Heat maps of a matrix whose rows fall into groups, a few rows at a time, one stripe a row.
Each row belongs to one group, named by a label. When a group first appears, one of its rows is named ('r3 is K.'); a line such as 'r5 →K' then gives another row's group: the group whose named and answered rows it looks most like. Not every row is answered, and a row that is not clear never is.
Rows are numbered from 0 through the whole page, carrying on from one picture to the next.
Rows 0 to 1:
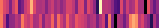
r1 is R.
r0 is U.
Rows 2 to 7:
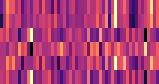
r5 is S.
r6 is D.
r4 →U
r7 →U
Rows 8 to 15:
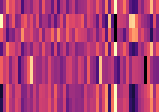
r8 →D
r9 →R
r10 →R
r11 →D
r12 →U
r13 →U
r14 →D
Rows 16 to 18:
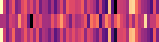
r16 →R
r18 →R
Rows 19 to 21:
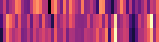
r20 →D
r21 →D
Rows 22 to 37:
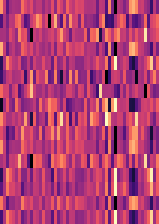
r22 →R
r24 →S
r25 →R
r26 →D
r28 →U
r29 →D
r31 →R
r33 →S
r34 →D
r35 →D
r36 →R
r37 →D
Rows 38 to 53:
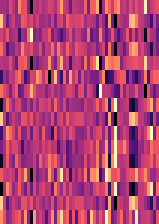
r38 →S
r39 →R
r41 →R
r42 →S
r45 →D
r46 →R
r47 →D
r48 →D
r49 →D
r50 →S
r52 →R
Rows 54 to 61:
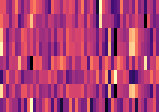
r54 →U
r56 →R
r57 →R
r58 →S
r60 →R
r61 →U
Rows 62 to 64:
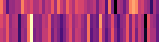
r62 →R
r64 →U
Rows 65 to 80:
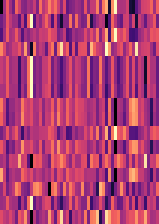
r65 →D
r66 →U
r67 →D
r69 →U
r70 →U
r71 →U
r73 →R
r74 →D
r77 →R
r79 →U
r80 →S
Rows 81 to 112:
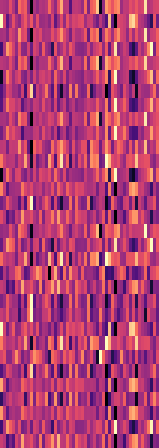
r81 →S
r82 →R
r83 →S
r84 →D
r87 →U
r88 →D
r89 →S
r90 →D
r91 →S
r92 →S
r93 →D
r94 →R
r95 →U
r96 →R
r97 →S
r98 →D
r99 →S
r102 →U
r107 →U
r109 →U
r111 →D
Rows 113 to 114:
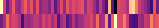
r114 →D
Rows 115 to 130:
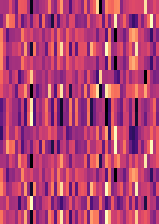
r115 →S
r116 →D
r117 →R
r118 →S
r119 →R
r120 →U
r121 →S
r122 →U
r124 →D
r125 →D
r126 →S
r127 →R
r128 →S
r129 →U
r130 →S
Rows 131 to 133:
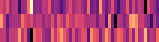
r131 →U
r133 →S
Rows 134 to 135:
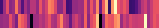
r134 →D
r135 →S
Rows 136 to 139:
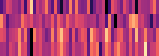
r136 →U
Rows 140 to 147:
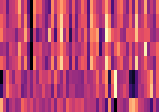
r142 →S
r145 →D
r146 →D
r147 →R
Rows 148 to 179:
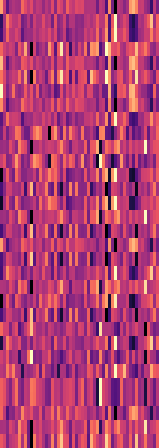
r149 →D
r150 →D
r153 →S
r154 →R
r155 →R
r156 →D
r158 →S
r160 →D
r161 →U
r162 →D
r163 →S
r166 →U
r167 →D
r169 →D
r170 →U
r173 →U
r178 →S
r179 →S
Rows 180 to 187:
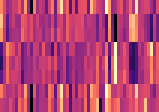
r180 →S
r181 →R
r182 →R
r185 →D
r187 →S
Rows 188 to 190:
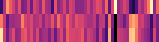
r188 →D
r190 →R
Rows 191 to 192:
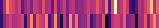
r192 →U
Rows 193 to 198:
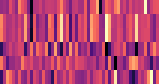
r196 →U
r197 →R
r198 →D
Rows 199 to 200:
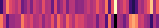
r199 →D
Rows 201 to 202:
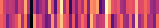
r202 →S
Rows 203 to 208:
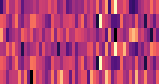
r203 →D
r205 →R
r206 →D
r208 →S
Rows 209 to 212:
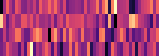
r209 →D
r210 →R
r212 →U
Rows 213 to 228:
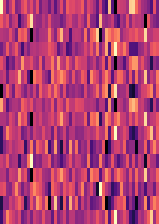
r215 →S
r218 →S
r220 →R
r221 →S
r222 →D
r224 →U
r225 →S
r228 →D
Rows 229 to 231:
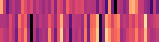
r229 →R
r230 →S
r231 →S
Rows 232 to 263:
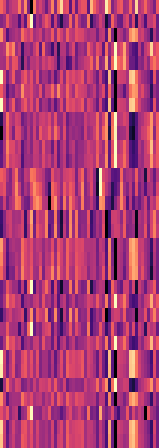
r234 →R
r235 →D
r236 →D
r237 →R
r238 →R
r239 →R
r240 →D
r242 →D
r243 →D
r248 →U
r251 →R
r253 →D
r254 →U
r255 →U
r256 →D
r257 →R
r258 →R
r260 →R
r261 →U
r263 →R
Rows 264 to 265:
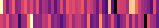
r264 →R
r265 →U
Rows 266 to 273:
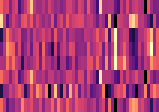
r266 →U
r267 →R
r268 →D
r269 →D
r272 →U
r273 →R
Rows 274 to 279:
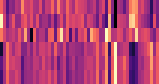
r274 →R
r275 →R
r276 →S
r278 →D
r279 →D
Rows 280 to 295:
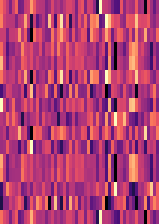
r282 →S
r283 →R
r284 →R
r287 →R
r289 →S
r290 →U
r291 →R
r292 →R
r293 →D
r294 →U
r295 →U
